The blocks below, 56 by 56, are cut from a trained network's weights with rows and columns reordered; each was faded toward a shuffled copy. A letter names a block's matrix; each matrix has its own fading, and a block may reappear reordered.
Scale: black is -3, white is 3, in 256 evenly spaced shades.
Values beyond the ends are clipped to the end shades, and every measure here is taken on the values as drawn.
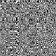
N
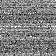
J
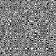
N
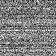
J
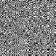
N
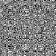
N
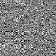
N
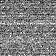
J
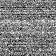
J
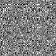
N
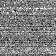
J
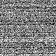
J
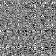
N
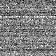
J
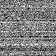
J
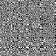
N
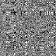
N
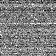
J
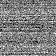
J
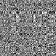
N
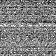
J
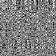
N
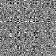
N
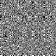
N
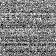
J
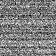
J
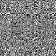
N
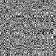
N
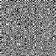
N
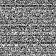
J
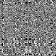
N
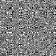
N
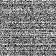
J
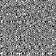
N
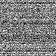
J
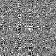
N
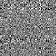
N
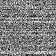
J
